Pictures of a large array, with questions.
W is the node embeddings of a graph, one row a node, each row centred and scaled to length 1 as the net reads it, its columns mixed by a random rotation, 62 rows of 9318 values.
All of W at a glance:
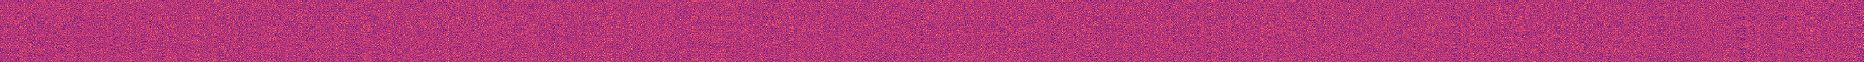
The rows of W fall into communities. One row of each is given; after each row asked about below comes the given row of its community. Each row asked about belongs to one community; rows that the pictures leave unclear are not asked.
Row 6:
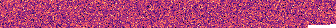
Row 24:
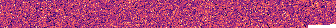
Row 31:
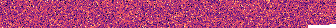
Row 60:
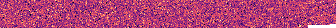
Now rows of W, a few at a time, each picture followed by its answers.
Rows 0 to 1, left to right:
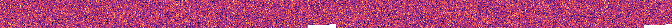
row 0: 31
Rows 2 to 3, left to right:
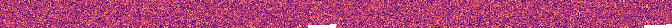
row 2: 60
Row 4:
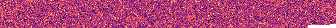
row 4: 6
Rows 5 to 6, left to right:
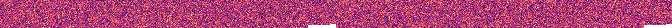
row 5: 60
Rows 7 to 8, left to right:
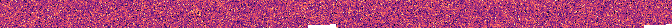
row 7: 60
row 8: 6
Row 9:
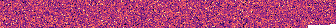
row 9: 31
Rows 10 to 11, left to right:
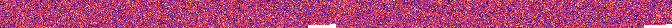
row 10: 24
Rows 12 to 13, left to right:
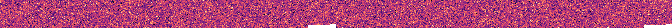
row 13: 31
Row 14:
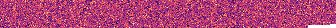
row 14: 6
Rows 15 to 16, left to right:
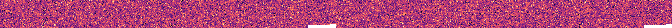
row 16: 31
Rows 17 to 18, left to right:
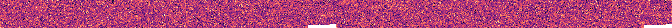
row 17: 31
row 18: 6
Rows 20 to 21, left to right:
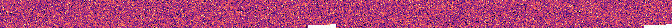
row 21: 6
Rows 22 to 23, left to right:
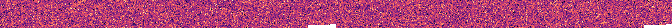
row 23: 6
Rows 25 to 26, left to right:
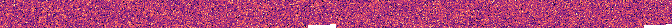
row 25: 24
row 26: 31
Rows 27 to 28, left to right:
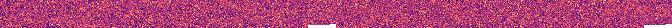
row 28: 31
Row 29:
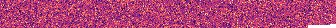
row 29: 60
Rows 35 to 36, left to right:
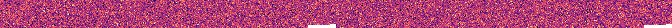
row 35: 60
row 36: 24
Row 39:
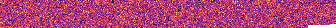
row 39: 31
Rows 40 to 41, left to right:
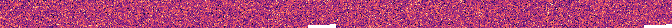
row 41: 6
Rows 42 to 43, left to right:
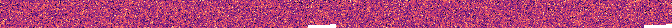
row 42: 31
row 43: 24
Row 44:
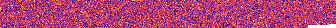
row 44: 60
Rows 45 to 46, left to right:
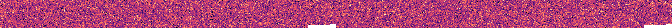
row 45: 6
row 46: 24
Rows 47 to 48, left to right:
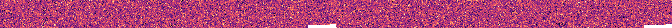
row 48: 60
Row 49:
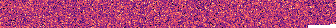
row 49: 31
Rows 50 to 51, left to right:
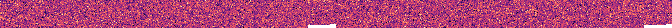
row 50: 31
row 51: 60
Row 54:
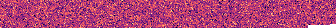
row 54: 6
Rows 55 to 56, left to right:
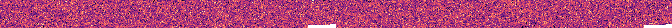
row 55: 6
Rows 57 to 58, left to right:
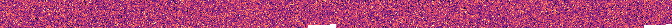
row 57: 24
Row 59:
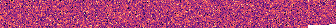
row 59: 31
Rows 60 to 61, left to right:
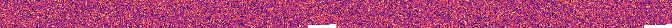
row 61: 31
